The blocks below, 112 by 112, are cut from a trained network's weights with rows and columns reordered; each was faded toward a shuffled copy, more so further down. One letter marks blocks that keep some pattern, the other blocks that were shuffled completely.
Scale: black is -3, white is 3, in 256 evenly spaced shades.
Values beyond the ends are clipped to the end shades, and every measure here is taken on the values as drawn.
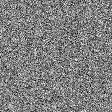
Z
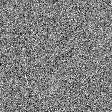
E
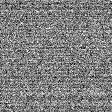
E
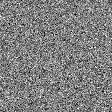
Z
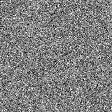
E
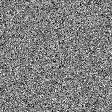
Z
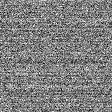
E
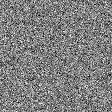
Z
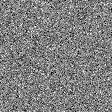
Z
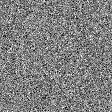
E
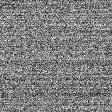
E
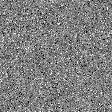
E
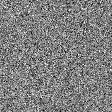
Z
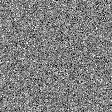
Z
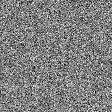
Z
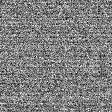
E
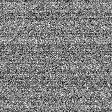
E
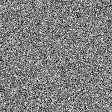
Z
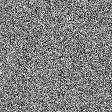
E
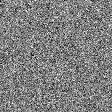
Z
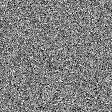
Z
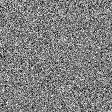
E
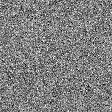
Z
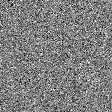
Z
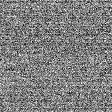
E
